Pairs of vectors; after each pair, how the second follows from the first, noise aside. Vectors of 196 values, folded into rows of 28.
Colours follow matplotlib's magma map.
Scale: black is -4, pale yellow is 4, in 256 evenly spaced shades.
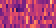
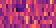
copied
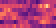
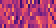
shuffled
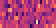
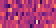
copied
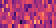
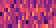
shuffled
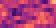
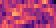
negated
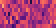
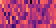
copied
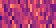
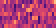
shuffled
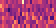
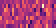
shuffled
